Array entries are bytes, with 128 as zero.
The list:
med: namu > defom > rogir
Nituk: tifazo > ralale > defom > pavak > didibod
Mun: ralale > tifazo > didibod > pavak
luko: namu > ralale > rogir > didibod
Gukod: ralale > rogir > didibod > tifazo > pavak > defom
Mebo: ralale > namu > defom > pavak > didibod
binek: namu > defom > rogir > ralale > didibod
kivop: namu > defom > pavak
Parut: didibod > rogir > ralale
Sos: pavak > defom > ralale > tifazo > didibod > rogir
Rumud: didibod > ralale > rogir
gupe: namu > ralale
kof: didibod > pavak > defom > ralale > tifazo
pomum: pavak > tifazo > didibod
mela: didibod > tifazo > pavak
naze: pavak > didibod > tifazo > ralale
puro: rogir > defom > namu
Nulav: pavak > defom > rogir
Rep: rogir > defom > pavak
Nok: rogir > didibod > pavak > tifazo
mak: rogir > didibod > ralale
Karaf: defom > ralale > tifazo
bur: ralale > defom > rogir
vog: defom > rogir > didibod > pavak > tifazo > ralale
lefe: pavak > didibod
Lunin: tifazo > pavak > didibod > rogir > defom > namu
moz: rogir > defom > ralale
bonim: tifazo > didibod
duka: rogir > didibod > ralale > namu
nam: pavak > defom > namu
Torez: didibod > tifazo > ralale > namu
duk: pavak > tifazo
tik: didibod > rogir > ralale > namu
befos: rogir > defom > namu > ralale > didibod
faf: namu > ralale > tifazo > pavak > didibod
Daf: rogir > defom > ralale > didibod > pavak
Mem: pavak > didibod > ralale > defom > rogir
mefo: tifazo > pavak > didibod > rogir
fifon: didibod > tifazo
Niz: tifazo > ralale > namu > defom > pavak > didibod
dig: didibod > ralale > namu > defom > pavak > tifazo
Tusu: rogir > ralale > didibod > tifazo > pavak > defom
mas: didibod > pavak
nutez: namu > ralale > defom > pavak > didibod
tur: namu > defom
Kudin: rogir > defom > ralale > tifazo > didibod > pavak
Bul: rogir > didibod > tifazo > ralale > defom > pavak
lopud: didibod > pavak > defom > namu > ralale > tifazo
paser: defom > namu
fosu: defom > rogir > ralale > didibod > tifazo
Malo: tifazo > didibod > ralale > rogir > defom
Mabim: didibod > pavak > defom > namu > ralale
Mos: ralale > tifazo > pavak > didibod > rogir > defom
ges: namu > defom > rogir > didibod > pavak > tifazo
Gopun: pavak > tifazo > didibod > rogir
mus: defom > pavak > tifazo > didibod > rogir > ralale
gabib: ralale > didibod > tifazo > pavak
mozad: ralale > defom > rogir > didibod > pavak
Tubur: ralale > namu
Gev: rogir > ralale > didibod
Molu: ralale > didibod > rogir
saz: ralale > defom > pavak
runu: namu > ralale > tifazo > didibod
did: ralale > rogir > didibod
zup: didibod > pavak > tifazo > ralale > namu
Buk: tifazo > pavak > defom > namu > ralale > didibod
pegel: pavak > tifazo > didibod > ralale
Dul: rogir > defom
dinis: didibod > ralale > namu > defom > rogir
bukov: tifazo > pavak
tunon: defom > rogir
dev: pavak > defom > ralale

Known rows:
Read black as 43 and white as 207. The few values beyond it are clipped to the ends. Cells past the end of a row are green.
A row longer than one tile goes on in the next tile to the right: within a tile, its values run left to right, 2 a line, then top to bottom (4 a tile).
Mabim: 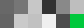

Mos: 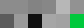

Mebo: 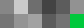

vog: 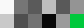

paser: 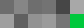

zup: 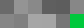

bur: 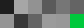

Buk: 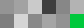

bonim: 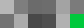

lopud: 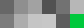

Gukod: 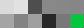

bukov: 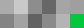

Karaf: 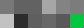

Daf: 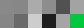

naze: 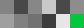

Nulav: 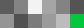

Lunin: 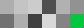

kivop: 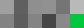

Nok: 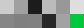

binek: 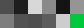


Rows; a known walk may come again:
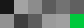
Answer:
bur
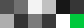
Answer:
Sos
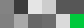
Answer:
pegel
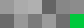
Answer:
mas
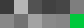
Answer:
Tubur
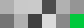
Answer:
Lunin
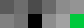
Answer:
Molu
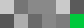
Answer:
mela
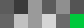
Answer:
Torez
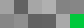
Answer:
lefe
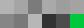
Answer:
Tusu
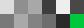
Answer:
Niz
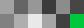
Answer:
tik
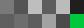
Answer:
Rumud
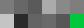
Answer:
Karaf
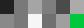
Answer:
moz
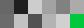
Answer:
Mem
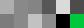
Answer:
dig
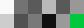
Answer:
vog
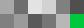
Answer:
pomum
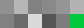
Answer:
Rep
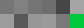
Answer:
paser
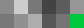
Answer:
Mebo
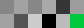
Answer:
Kudin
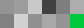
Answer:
Buk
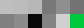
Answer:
mefo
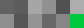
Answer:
tur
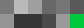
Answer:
mozad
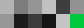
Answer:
ges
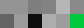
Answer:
Mos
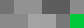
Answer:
zup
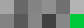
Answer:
kivop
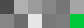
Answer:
Dul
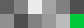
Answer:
Nulav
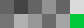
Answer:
mak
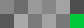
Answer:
fifon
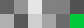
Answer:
nam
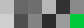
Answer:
fosu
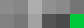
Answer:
Gev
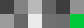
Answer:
befos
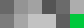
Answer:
lopud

